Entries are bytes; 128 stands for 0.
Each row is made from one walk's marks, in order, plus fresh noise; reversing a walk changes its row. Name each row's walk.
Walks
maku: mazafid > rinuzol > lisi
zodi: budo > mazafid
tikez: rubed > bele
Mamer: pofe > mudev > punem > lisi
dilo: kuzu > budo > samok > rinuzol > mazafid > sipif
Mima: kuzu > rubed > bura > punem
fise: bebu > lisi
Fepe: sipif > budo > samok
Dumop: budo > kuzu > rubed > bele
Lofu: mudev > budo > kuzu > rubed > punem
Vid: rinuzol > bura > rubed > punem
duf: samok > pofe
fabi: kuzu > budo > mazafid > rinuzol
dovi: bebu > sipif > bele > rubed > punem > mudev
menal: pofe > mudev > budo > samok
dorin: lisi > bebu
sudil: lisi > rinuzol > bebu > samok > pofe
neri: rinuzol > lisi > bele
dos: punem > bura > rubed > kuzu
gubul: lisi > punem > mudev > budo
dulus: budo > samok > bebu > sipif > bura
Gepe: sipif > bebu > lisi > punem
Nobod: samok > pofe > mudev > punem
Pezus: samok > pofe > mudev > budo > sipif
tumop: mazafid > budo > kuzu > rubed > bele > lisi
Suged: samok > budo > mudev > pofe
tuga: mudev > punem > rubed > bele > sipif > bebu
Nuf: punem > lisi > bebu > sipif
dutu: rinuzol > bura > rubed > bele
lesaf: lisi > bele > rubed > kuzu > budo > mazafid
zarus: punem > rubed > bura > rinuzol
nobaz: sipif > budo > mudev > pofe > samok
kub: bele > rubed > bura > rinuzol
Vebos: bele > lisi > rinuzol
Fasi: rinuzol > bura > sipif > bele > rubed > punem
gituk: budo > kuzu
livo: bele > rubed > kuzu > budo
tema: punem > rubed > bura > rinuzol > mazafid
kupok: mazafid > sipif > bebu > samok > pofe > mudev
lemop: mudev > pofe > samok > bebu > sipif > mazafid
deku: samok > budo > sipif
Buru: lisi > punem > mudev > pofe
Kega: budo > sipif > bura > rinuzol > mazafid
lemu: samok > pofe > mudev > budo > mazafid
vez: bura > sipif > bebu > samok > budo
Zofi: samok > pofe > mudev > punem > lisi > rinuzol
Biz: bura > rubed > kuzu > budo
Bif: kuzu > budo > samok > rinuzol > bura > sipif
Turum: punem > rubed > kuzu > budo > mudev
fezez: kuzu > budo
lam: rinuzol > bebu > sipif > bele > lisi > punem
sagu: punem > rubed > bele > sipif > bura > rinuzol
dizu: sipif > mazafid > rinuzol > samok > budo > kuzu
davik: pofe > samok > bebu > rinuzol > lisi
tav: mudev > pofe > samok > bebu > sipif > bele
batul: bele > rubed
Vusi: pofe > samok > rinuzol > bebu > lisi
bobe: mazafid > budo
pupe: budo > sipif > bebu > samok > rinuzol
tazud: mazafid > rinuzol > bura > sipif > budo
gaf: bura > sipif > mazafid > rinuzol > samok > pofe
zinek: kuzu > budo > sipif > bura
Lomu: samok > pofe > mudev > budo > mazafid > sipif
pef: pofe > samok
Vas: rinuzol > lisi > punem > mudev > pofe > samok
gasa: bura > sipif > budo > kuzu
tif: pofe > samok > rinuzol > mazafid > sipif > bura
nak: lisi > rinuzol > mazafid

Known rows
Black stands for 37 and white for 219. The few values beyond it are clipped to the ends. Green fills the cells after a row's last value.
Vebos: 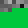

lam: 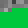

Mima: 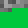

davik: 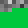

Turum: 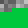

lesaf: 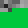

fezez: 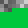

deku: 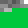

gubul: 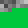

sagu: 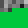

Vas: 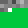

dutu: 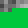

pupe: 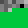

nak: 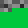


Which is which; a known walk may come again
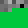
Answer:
Zofi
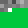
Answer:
Vas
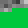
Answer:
lemop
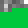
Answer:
Bif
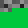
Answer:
nak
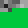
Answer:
lesaf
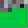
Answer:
sagu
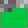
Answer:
Biz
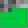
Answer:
dutu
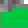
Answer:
tazud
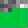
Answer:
Dumop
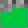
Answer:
Mamer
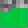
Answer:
tumop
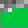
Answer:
kupok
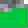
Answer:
Pezus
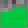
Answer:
Gepe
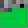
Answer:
zarus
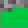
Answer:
Mima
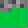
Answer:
Vid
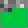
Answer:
dos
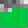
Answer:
vez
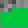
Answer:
Fasi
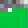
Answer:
Fepe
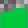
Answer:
Turum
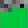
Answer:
fabi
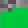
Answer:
Lofu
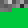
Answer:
maku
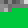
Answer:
Nuf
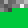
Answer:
gituk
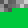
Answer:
fezez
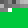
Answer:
menal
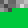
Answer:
livo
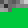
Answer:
bobe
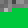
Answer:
lam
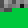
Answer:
kub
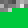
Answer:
Suged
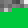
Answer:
dilo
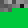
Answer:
Vebos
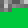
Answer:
tif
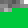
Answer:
deku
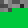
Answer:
tema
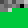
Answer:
pupe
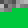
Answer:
gubul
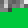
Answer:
zinek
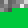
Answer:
gasa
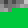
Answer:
tuga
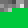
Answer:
Buru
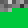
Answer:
davik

